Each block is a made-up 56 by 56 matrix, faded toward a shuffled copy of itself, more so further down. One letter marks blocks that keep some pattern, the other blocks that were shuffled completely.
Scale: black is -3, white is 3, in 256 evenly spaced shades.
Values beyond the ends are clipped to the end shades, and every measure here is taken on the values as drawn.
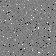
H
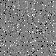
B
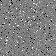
H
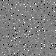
B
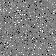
H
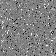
H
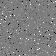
H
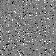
B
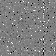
B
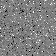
H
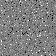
H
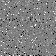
B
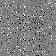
B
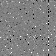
B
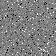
H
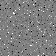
H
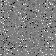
B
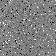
H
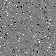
H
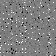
B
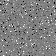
H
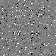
B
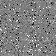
B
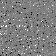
B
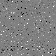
B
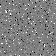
H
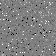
H
